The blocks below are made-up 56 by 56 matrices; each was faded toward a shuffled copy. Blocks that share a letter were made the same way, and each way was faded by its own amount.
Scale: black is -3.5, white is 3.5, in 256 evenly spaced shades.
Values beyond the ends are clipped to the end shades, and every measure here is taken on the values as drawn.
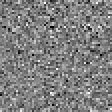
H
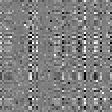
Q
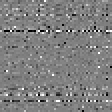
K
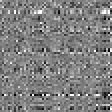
K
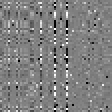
Q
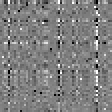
Q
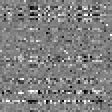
K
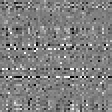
K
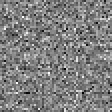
H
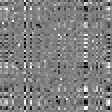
Q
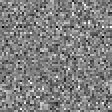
H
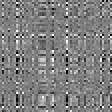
Q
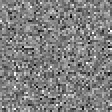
H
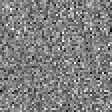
H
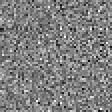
H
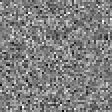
H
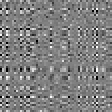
Q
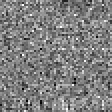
H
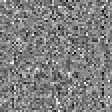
H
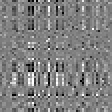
Q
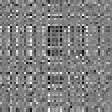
Q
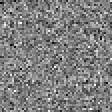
H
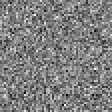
H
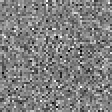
H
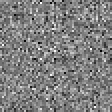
H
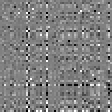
Q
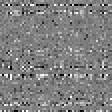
K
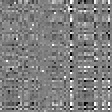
Q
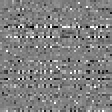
K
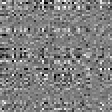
K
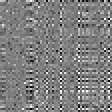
Q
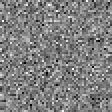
H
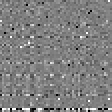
K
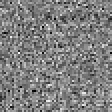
H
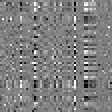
Q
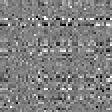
K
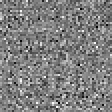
H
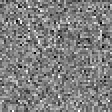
H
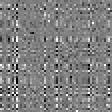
Q
